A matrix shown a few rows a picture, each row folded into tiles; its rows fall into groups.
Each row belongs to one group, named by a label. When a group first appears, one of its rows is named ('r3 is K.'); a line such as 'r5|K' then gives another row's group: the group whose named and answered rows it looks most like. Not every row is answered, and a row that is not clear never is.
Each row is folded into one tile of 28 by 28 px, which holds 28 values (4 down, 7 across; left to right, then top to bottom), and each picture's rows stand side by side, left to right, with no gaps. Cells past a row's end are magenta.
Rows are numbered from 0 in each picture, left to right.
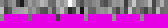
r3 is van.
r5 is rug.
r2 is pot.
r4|rug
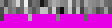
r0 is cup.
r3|pot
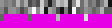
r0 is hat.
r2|rug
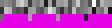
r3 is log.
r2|rug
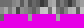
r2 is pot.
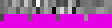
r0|cup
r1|log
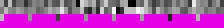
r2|cup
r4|van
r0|log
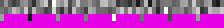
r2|rug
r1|cup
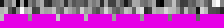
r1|van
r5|van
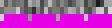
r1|rug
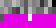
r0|pot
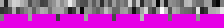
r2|pot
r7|van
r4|hat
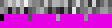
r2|rug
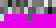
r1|hat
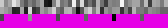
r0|pot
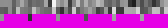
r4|van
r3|pot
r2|rug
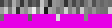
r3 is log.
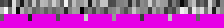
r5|log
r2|log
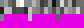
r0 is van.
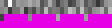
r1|rug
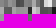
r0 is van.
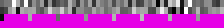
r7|van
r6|rug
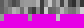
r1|rug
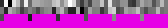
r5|rug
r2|pot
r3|cup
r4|van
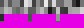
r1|hat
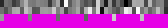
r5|log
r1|van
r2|log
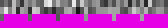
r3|van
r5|log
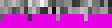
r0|pot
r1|pot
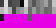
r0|cup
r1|cup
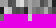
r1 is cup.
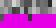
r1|cup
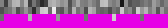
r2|rug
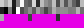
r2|cup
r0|rug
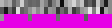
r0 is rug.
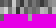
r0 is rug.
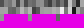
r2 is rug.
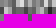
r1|hat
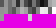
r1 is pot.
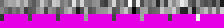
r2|hat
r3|van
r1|cup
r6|pot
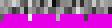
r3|log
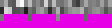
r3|hat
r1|hat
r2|van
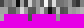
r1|hat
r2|van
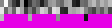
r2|van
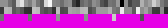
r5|pot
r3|van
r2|van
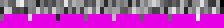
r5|pot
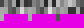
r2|pot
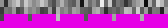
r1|pot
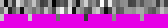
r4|van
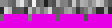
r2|hat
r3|pot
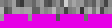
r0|van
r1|van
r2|log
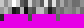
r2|cup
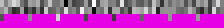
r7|rug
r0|pot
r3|log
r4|log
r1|rug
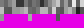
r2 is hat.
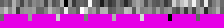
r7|log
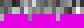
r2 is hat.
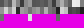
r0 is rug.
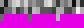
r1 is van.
